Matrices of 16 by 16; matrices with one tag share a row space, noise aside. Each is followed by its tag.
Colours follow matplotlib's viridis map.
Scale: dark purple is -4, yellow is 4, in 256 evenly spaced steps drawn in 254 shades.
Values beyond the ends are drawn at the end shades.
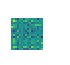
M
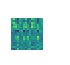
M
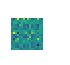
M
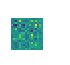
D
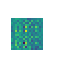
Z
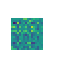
M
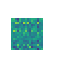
M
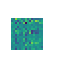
Z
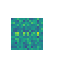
M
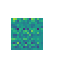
M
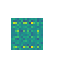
M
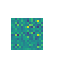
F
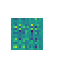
D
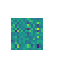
F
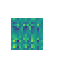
M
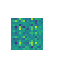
D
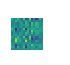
Z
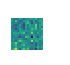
D
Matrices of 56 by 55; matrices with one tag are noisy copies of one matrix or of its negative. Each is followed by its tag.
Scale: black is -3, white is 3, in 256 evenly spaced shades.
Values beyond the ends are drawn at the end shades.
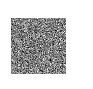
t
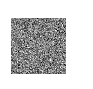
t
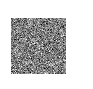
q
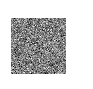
q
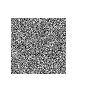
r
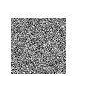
q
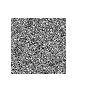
q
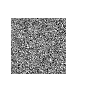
t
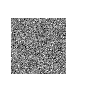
r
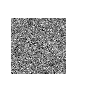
q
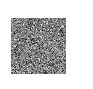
q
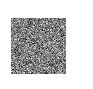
q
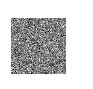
q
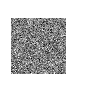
q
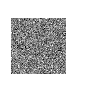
r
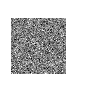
q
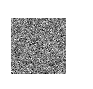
q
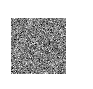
q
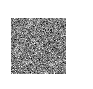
q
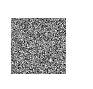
t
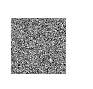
t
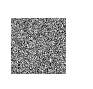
t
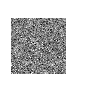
q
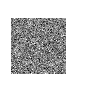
q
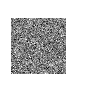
q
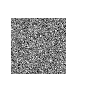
t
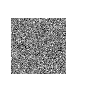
r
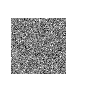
r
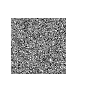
t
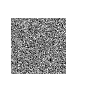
t
